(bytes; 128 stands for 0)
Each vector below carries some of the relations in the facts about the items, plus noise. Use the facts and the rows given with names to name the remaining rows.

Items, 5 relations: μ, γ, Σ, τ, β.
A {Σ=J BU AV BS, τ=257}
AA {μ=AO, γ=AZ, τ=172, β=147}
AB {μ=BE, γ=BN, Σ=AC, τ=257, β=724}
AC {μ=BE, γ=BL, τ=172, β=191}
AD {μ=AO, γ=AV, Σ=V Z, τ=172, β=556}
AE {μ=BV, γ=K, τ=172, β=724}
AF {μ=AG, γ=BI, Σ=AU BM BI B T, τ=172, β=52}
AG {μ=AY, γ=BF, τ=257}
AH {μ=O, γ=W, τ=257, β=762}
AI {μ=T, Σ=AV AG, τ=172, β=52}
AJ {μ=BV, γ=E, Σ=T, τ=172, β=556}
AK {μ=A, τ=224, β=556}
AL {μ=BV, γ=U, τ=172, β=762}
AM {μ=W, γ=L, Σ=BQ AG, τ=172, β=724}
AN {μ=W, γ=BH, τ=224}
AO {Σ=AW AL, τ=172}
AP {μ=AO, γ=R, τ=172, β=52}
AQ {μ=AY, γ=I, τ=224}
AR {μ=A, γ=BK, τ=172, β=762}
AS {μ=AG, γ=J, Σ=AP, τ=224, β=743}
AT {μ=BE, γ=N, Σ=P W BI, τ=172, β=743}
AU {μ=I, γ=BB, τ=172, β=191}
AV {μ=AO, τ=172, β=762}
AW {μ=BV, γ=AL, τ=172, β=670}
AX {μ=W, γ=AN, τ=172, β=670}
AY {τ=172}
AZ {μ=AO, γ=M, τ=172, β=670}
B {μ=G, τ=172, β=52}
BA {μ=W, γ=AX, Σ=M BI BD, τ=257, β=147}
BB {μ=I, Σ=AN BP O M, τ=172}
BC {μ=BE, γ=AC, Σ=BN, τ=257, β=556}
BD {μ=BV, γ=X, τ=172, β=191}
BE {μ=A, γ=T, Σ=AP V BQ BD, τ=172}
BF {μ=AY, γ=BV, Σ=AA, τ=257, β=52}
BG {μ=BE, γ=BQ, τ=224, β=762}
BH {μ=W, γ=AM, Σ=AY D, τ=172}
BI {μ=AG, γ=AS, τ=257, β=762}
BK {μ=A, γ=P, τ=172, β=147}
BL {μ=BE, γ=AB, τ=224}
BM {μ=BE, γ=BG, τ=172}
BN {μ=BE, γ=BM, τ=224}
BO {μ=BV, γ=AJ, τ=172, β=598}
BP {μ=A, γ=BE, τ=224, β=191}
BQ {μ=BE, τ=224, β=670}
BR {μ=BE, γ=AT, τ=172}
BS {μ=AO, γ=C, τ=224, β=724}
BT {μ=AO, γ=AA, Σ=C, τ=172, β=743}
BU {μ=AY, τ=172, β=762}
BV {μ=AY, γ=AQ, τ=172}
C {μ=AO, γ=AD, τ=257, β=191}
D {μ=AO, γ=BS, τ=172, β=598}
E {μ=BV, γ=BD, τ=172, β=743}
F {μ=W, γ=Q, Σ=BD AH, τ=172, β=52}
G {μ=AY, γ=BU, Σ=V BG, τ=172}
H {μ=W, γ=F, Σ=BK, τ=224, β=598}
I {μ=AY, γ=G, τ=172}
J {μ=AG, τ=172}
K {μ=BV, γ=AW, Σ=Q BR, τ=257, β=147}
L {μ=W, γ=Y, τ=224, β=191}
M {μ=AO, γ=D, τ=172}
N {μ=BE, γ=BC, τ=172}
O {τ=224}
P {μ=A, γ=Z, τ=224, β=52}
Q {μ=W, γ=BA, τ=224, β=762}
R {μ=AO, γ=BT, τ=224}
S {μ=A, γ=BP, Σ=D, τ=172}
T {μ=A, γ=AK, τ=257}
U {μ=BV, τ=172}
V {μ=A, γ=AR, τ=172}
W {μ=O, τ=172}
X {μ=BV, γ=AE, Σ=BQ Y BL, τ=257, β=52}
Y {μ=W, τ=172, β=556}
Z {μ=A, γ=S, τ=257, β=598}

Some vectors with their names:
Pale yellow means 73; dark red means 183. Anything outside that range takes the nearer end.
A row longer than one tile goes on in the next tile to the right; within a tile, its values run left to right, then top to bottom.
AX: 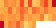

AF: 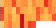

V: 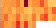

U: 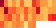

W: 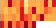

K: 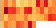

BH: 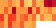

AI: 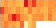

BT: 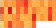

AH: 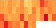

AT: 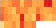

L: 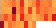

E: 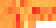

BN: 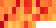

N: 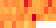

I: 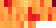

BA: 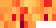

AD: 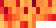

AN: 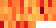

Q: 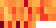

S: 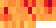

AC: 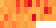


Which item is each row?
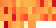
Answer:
X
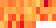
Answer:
F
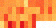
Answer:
M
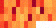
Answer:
BS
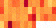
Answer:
AP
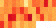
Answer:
AM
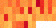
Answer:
BP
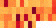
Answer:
BV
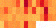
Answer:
Z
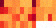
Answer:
AV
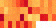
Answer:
H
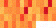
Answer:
BC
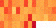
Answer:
B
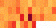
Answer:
AU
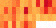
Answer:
AB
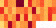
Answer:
AO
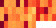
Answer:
BG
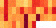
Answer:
T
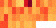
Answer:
BL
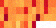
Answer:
BM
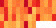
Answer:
AK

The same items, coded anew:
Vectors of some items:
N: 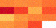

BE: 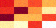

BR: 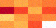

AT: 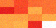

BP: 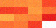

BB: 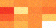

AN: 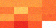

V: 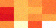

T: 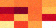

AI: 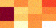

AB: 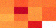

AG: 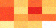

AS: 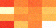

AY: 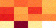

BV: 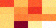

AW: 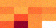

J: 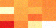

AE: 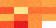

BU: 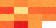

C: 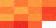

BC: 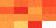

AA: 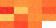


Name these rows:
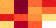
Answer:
S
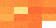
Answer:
BI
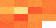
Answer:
K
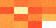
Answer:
BF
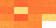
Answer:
AF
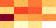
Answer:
G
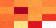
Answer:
BQ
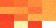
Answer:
AM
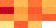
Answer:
W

